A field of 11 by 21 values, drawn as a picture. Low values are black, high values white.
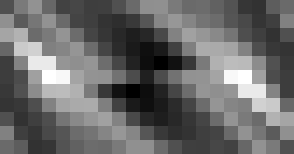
There is no seam. A half turn leaves it unchanged. The grain runs diagonally down to the right. The centre is the ninth with the lowest average. No overall slope runs across the table. Overall the values sit about 40% of the way up the scale.
